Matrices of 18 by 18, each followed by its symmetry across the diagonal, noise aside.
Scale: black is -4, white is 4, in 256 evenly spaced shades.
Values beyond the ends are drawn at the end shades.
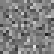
antisymmetric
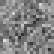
symmetric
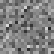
symmetric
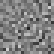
symmetric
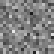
antisymmetric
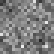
symmetric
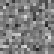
antisymmetric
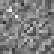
symmetric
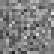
antisymmetric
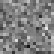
antisymmetric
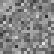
symmetric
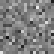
antisymmetric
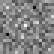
symmetric
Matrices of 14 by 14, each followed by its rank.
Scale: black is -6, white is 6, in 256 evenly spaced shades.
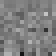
three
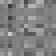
two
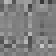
two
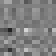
two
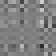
two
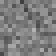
full rank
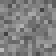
full rank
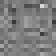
three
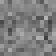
three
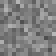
full rank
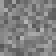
full rank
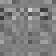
two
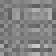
two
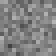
full rank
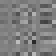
two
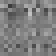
three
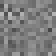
three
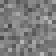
full rank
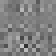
three
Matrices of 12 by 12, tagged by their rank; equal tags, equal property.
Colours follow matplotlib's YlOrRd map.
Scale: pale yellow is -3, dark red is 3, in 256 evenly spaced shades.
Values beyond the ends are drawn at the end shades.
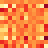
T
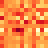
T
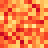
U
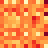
T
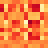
T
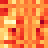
T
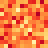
U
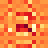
T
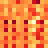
T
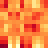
T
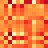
T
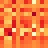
T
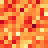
U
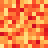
U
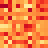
T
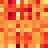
T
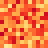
U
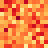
U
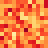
U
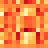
T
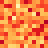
U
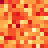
U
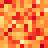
U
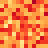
U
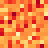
U
